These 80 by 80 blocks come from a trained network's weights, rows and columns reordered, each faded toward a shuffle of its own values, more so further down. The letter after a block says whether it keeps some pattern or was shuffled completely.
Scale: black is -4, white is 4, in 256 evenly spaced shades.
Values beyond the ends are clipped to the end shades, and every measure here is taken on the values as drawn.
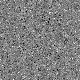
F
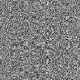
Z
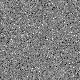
F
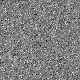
F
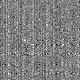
Z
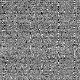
Z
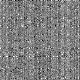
Z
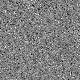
F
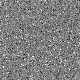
F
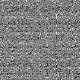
Z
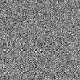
Z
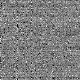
Z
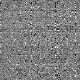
Z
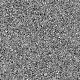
F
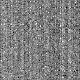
Z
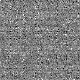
Z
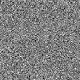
Z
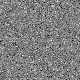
F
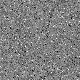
F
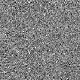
Z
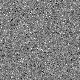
F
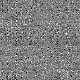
Z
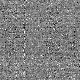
Z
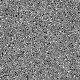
F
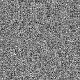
Z
